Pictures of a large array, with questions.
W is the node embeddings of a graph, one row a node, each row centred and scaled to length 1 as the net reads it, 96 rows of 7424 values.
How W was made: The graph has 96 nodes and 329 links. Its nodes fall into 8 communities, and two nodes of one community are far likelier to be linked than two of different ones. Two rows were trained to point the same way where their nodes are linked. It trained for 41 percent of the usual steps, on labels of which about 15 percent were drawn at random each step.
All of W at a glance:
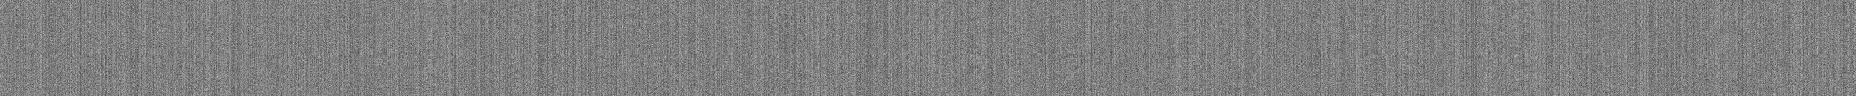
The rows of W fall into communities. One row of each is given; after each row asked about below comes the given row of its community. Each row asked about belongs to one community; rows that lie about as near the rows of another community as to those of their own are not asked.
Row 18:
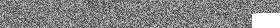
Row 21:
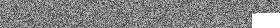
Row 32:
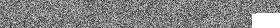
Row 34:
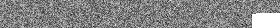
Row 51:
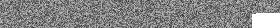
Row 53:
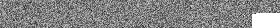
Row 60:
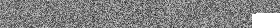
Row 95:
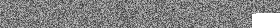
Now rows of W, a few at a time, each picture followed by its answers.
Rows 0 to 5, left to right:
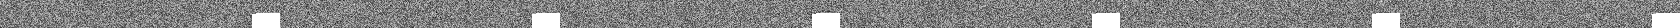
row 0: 32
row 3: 18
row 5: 95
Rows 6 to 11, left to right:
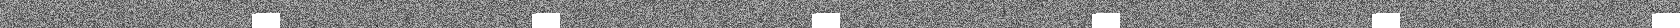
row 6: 18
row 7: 95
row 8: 95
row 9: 51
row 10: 32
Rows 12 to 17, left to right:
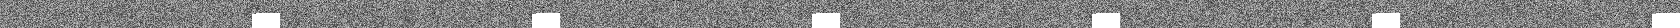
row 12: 21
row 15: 51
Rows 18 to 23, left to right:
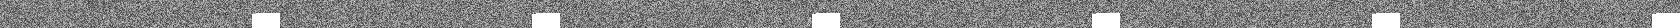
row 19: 51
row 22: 21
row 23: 34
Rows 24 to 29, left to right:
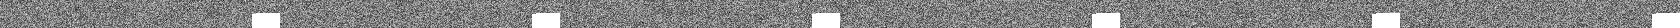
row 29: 95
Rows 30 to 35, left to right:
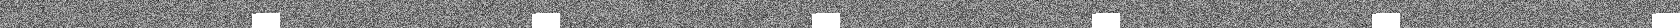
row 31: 60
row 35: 18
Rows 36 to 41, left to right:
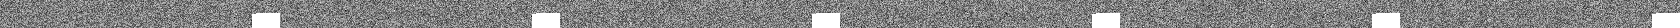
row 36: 51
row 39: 18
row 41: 53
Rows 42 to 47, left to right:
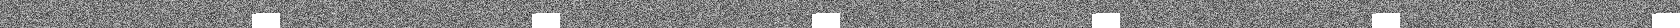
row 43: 53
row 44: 34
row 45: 18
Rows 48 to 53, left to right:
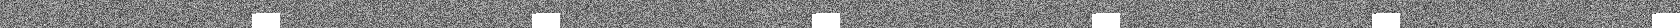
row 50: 53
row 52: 51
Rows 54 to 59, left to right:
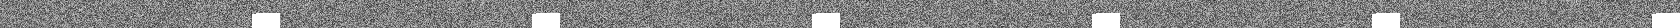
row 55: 32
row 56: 32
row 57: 32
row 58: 21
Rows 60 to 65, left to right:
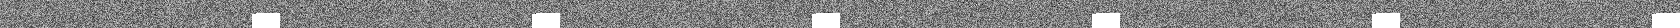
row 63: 21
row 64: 21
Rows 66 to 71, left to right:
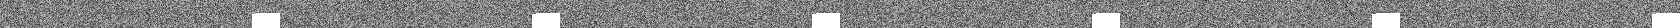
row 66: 18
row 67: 18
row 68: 95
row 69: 53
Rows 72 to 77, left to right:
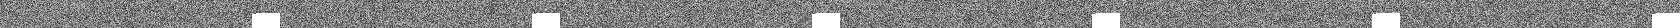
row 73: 95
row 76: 21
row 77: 32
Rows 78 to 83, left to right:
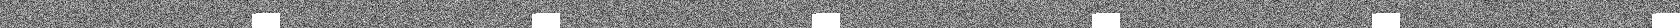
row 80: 34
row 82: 95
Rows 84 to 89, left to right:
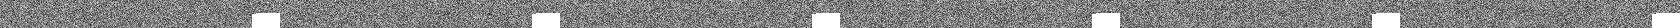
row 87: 53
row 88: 51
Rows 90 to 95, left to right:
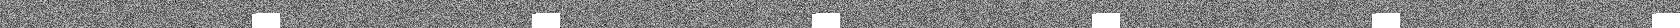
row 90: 51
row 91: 60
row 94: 95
